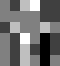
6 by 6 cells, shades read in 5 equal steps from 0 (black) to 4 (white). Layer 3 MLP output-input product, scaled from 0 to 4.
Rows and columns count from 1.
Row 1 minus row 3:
1 -2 1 2 -2 -1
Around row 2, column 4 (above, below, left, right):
4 2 2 1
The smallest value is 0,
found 3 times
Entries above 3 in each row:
1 0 0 1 0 0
